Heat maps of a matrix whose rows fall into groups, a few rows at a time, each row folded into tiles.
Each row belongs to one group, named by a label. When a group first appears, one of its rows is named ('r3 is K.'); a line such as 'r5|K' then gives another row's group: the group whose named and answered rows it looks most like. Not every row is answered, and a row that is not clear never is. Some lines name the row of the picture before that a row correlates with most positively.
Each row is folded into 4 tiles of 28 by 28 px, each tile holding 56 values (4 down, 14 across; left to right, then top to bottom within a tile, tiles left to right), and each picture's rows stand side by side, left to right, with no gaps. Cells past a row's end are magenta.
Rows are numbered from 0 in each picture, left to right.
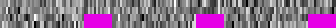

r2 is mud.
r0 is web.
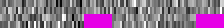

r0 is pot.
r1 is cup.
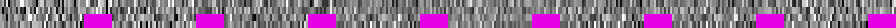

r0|cup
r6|pot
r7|cup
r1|web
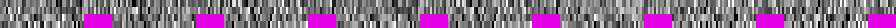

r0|pot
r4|mud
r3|pot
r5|web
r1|mud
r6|web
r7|web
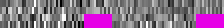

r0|pot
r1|pot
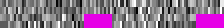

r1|cup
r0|pot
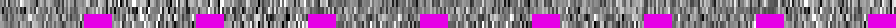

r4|pot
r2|web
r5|web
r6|mud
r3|pot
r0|cup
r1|cup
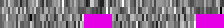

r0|mud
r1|mud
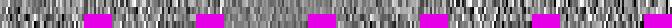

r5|cup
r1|cup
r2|cup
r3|web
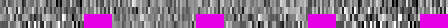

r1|cup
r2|web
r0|pot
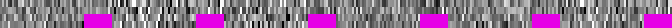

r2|web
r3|mud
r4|web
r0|cup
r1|cup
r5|cup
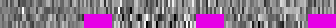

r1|web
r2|web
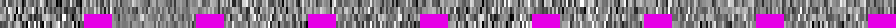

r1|cup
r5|cup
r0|pot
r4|web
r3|pot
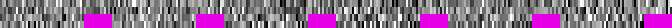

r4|pot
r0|web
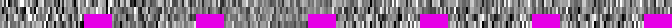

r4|web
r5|web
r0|cup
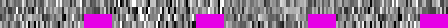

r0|web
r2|web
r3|web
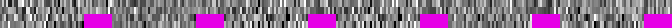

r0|cup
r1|mud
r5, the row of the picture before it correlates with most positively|2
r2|web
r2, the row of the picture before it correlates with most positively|3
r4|mud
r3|web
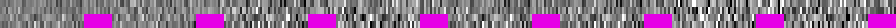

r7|web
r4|pot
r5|pot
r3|web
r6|cup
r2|pot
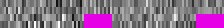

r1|pot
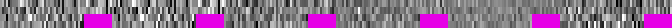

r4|mud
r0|cup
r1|cup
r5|pot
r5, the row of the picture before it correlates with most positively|0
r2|mud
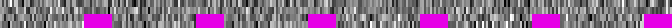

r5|mud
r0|mud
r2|mud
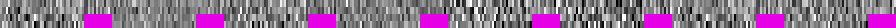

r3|mud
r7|cup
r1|cup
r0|web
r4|cup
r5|pot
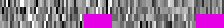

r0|cup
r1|web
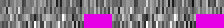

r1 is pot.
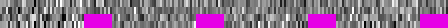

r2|pot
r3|web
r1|mud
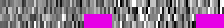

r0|pot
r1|cup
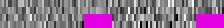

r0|cup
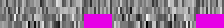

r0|web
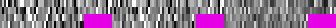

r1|cup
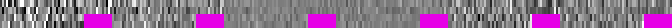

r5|mud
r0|cup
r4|mud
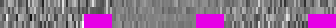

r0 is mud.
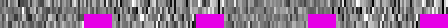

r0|mud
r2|mud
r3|cup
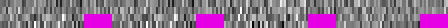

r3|cup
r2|web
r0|pot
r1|pot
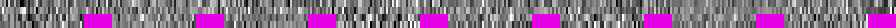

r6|pot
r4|pot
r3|web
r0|mud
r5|pot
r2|mud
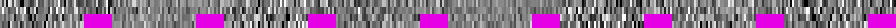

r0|mud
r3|mud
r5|pot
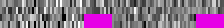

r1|mud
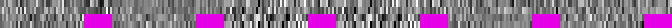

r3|web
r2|web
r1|pot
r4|mud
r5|cup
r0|mud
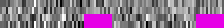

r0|pot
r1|web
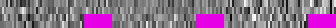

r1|pot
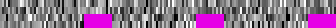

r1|web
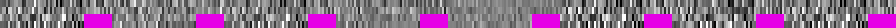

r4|mud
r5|pot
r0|pot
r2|pot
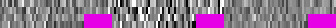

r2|cup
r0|cup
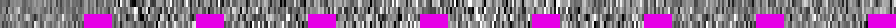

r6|pot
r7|cup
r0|pot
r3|web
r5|web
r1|mud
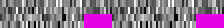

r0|web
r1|web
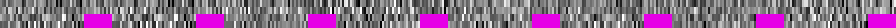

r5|pot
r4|web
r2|mud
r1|pot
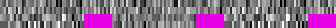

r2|pot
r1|mud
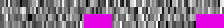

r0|mud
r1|cup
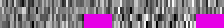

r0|mud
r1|web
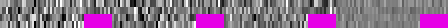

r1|mud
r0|web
